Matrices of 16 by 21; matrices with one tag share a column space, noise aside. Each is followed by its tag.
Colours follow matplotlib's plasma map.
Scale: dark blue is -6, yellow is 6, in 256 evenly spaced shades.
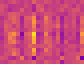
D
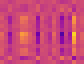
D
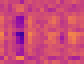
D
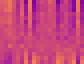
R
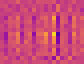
D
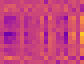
D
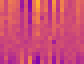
R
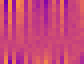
R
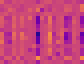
D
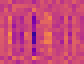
D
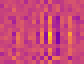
D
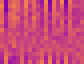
R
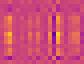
D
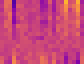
R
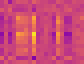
D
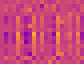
D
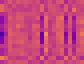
D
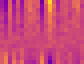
R
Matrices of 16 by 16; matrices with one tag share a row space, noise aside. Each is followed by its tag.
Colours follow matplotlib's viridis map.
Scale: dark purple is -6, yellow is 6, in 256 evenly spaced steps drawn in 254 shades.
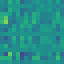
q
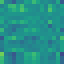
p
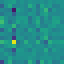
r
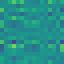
p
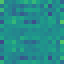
p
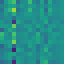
r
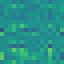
p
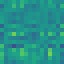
p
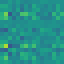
q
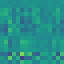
q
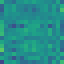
p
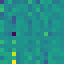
r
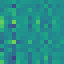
r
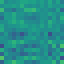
p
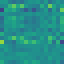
p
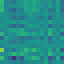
p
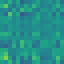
q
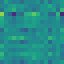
p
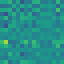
q
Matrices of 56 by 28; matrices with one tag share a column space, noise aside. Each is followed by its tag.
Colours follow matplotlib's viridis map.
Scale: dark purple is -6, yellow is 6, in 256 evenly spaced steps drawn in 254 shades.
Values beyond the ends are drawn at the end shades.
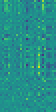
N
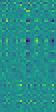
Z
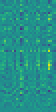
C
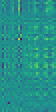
N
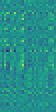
C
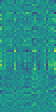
C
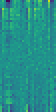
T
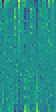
T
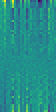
T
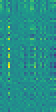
N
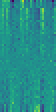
T
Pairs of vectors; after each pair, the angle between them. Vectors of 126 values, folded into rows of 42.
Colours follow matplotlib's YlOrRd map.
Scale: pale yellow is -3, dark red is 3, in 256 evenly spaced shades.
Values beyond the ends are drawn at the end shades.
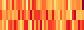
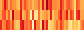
partly opposed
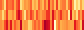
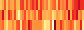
nearly opposite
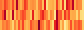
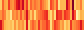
partly aligned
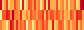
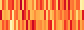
nearly opposite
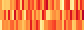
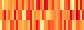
nearly parallel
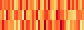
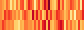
partly aligned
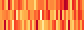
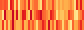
partly opposed
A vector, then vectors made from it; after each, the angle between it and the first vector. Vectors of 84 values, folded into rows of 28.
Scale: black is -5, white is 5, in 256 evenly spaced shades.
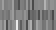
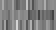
nearly parallel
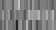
nearly opposite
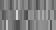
partly opposed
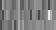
orthogonal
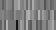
nearly opposite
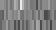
orthogonal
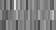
partly opposed
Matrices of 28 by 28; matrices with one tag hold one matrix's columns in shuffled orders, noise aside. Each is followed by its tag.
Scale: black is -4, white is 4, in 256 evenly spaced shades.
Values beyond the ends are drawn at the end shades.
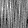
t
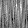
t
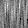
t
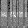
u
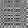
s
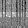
u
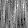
t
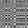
s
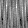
t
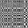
s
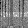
u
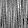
t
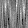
t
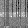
u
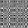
s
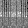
u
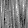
t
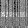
u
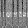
u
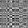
s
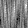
t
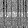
u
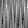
t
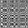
s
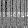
u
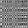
s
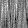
t
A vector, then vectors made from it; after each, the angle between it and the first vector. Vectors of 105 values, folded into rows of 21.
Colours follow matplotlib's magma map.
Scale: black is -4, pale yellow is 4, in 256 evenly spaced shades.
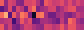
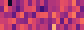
orthogonal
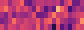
partly opposed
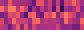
partly opposed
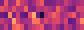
nearly opposite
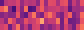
partly opposed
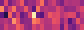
nearly opposite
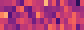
partly aligned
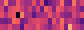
orthogonal
